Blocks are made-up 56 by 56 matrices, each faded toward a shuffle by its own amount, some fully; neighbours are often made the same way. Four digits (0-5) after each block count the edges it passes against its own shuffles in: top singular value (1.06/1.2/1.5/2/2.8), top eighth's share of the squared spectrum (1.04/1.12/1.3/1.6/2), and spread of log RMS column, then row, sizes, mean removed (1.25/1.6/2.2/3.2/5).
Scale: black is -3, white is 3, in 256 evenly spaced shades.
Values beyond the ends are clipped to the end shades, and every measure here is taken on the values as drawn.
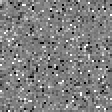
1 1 0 0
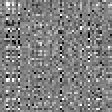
4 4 3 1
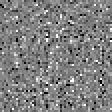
3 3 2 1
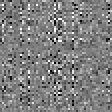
4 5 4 2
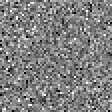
0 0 0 0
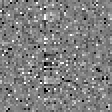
3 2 1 0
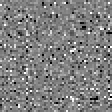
4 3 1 2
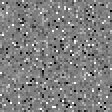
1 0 0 0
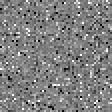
2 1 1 0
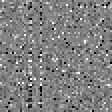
3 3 1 0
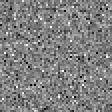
0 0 0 0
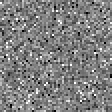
0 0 0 0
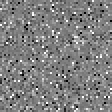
2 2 0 1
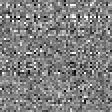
4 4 2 3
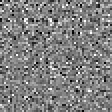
3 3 2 2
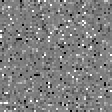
0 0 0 0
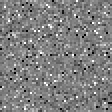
0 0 0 0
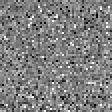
0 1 0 1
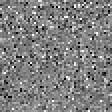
1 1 0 1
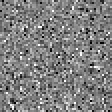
2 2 1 0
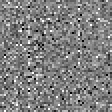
3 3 2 1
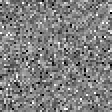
2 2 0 0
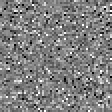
2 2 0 0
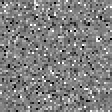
0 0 0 0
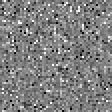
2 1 0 0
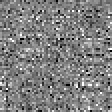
4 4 2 2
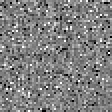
1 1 0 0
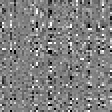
4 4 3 2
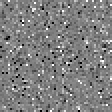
1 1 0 0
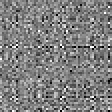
4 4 3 3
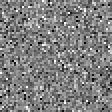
1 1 0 0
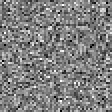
3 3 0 1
